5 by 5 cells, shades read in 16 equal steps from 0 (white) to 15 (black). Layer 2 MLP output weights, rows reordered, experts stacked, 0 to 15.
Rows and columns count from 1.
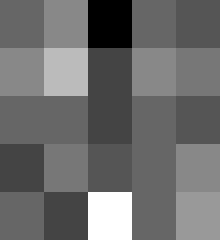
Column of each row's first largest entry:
3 3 3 1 2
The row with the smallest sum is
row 5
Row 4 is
11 8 10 9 7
